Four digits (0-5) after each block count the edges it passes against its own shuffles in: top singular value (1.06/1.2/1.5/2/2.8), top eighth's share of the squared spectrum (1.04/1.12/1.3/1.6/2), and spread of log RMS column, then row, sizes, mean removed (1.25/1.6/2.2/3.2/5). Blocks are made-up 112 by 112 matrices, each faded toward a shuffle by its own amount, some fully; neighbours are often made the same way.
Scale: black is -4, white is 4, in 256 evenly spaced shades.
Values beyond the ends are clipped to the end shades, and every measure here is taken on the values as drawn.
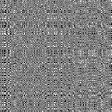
5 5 4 3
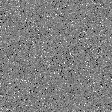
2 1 0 0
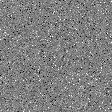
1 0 0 0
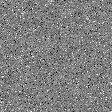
1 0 0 0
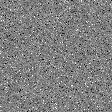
0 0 0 0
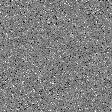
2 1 0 0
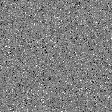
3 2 0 0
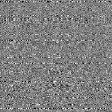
4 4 2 4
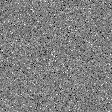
0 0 0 0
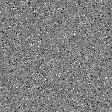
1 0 0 0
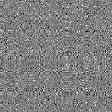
5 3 2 2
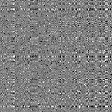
5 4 3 3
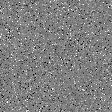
0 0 0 0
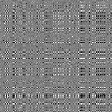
5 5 4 4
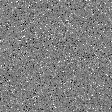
0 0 0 0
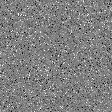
2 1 0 0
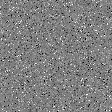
2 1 0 0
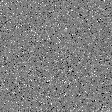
2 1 0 0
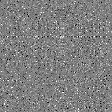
4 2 1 1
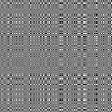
5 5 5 5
